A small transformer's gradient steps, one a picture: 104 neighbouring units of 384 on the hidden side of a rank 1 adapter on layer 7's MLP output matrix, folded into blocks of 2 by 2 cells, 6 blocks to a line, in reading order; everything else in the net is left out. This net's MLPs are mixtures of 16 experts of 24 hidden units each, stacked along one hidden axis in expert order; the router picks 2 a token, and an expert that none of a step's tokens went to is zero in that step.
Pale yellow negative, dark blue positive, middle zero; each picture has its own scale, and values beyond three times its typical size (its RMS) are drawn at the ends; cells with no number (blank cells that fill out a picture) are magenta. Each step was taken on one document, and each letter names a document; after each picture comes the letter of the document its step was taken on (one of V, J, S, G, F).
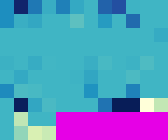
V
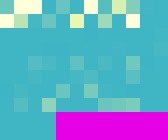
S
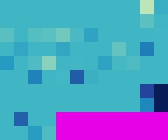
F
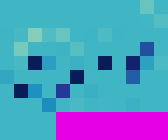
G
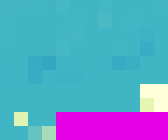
F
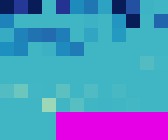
G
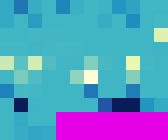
V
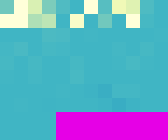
S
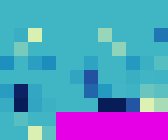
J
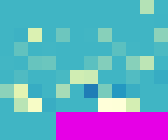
J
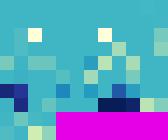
J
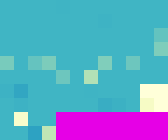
F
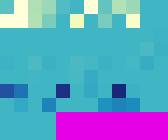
S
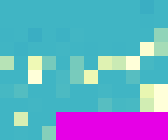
F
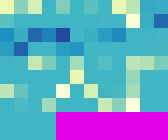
G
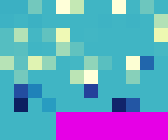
V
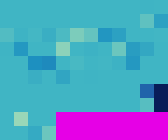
F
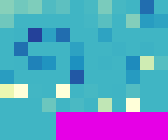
G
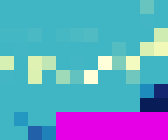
F
